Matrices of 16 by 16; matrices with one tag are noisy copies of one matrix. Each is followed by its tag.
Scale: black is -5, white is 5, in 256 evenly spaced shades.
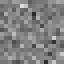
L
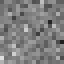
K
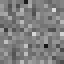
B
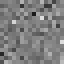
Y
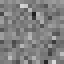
L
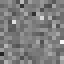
Y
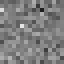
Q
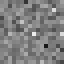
B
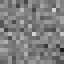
B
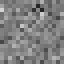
Q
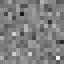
K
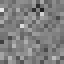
Q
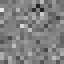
Q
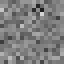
Q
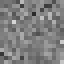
Y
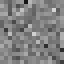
B
